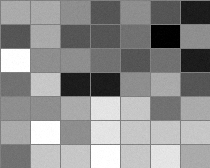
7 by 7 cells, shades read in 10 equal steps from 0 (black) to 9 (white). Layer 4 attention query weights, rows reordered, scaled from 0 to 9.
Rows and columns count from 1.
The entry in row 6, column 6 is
7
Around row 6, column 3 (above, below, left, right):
6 7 9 8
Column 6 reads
3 0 4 6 4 7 8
